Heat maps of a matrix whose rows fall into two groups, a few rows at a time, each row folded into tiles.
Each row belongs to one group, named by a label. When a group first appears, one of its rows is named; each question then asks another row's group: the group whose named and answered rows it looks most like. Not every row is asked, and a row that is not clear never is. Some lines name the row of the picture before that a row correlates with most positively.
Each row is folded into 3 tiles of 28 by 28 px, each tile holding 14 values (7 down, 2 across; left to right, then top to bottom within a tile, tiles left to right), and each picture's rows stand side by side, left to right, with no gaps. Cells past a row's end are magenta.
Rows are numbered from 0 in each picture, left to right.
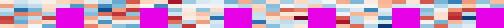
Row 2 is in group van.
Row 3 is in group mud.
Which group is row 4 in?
van
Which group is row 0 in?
van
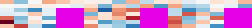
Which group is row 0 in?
van
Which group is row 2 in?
van
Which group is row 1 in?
mud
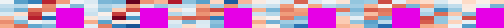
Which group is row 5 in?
van
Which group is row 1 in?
van
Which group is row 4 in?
mud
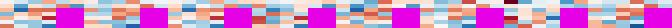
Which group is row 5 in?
mud
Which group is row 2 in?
mud
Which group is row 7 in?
mud
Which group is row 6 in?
van
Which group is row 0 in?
mud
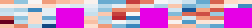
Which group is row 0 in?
van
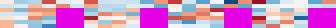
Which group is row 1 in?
van
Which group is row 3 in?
van
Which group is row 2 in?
mud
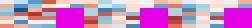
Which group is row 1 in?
van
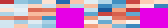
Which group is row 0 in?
mud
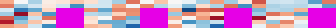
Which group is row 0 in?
van
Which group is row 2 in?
mud
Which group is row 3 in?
van
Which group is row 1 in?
mud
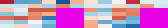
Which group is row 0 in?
mud
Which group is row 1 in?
mud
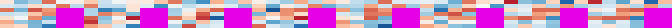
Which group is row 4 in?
mud
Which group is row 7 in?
mud
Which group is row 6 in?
mud
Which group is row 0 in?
mud
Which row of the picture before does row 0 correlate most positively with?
1
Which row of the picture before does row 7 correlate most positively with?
0
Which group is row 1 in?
van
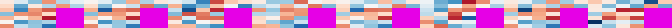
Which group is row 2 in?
van
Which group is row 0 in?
mud
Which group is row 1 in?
mud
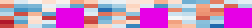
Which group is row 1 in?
van
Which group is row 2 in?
mud
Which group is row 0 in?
van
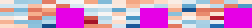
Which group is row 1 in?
van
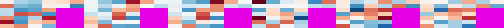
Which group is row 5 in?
mud
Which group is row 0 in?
van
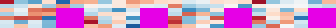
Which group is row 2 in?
van
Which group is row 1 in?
van
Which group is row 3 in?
van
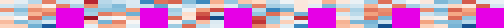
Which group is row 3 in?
van
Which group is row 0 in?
mud
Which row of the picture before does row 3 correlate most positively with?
2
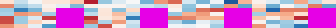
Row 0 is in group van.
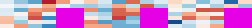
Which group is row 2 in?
mud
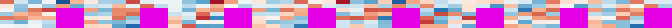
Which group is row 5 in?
van
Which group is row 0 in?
mud
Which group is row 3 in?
mud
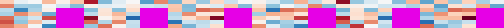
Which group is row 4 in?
van
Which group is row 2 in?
mud
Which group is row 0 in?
van
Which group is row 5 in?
mud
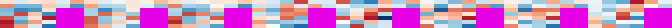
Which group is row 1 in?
van
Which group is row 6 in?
mud
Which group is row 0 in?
van
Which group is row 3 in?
mud
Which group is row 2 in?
van
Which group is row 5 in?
mud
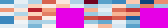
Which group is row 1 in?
mud
